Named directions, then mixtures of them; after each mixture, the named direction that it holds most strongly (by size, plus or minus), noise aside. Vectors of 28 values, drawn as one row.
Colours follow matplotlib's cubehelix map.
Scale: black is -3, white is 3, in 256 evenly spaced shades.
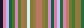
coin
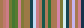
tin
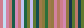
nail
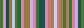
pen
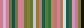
tin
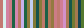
nail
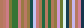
tin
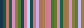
nail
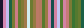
coin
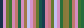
pen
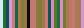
coin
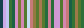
coin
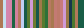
nail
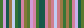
pen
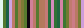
coin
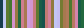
pen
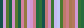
pen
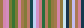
tin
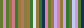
tin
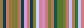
nail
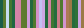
pen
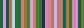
pen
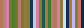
tin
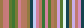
tin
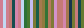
nail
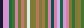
coin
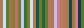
nail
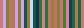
nail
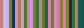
nail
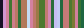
coin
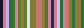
coin
